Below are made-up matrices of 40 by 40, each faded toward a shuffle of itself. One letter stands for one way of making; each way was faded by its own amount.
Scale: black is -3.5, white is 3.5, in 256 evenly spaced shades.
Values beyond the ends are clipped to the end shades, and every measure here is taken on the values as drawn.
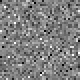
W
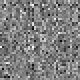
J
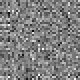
J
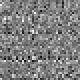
J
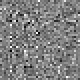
J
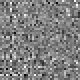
J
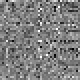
J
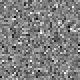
W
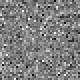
W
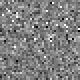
W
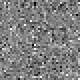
W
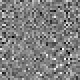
J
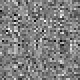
J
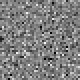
W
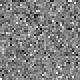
W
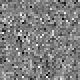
W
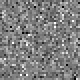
W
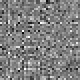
J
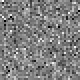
W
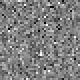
W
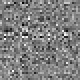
J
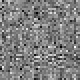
J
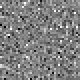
W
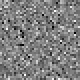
W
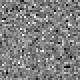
W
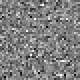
W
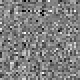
J
